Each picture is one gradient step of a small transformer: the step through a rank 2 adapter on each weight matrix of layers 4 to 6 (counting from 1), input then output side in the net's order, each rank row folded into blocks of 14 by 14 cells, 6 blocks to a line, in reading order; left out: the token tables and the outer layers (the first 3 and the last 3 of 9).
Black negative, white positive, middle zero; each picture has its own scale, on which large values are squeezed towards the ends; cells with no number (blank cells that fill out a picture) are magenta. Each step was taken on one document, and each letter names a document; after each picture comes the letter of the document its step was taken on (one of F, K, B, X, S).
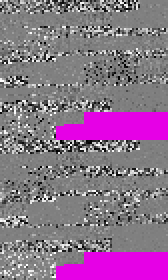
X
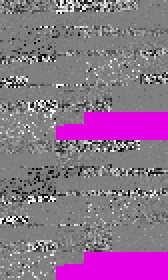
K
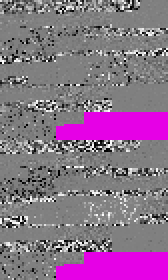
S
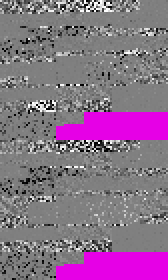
S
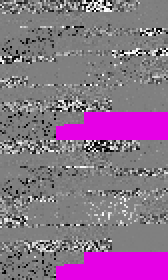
S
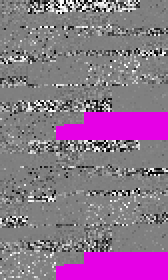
K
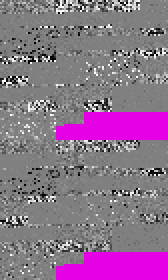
K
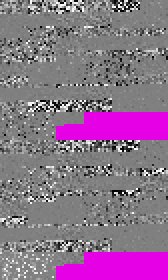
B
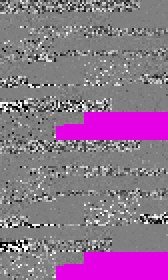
X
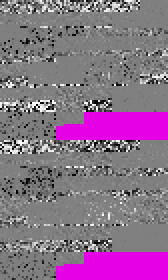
S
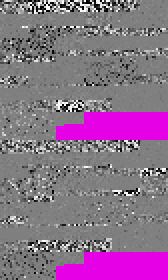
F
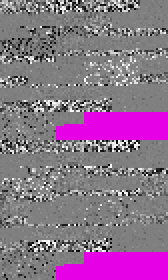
F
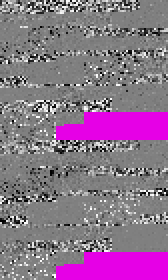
X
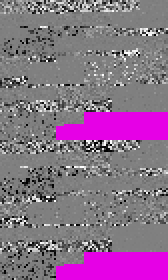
S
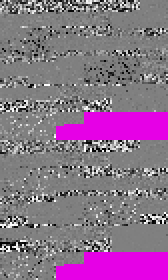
X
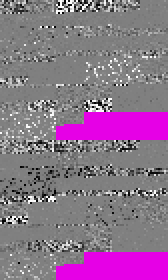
K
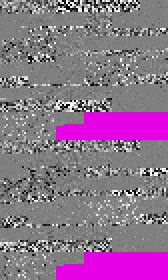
F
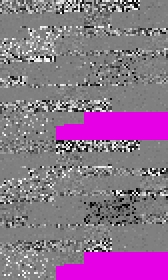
F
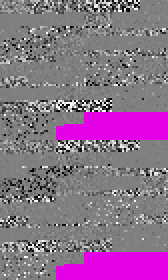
F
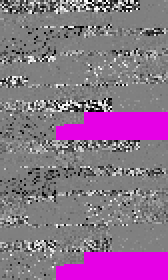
K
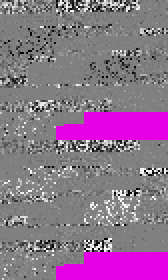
B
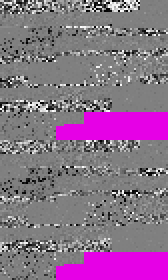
S
